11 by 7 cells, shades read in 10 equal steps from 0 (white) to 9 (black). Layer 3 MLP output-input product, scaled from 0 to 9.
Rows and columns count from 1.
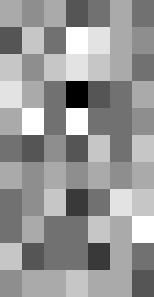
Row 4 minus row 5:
-2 3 0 9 1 0 -1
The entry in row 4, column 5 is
6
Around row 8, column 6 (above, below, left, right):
4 3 5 2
